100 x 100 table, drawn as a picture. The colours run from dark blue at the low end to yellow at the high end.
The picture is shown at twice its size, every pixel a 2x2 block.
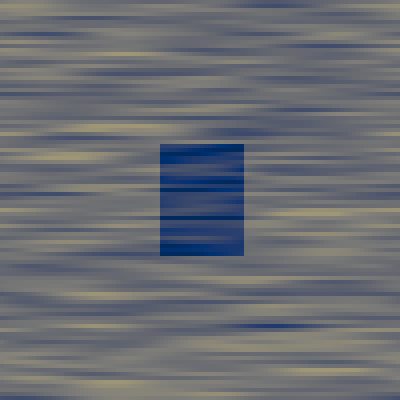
Odd patch: lower, in the centre. Grain: streaks across. Histogram: skewed, a long tail of low values. Slope: none. Ninth with the lowest average: centre.
